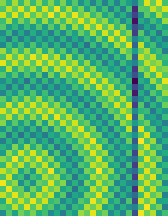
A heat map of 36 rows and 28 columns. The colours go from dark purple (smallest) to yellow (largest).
Concentric rings centre on the bottom left. Column 23 differs from the columns beside it. On average the colour sits 70% of the way up the scale.
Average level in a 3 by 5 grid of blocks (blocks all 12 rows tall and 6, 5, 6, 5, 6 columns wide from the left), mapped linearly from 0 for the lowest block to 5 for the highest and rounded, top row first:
4 4 3 2 1 / 2 2 3 3 0 / 5 4 3 1 2
